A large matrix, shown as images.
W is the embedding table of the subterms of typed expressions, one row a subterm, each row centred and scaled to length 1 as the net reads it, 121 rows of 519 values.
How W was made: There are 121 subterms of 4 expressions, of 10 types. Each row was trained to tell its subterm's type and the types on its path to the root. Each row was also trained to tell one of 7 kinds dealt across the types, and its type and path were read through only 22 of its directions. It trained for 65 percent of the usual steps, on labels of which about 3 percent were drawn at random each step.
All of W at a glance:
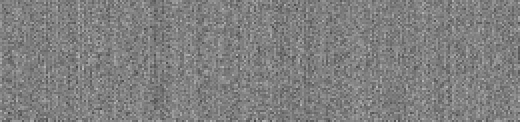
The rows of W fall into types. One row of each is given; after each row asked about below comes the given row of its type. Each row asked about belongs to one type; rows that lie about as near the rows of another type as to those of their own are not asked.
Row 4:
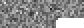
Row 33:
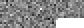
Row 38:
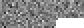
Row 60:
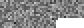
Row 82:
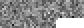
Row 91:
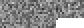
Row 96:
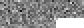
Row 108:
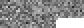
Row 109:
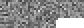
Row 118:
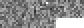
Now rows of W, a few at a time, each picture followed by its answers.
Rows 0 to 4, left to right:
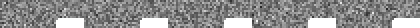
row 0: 33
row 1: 60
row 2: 91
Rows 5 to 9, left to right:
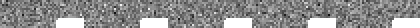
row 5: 33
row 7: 96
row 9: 38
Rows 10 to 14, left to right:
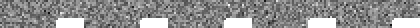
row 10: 38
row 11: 82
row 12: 118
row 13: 4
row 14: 82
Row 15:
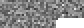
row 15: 109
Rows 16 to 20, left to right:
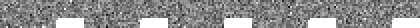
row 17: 33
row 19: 118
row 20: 118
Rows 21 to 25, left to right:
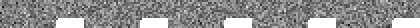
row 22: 96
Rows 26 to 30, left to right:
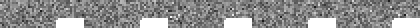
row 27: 38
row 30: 109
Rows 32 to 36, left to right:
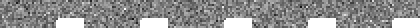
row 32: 4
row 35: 33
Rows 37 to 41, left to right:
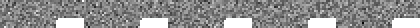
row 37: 60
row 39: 38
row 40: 60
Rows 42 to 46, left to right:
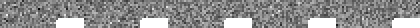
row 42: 33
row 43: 109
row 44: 82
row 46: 96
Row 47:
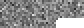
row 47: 38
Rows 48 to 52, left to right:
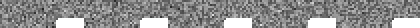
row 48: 4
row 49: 109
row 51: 118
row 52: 91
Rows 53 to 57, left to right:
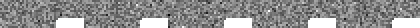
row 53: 118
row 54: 38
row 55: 38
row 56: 108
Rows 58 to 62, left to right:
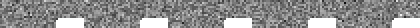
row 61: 109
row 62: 118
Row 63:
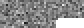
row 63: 109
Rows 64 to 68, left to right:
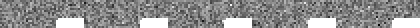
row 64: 91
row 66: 82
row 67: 38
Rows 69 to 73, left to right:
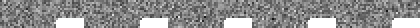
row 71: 60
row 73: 91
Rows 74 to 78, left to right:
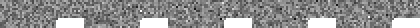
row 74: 91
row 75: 38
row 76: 82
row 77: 108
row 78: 118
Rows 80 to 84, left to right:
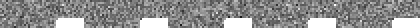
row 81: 109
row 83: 108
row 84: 60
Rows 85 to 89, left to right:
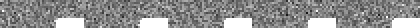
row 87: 82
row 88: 33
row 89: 4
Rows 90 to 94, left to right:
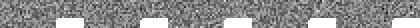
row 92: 4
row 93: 33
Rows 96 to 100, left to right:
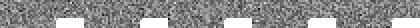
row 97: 33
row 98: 82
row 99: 109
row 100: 38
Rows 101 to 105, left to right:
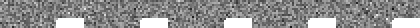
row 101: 91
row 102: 82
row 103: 108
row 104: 33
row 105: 118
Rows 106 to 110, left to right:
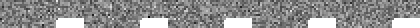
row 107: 33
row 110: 96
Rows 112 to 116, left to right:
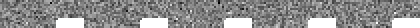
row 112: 60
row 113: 60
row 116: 82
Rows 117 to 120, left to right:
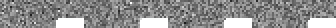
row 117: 96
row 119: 4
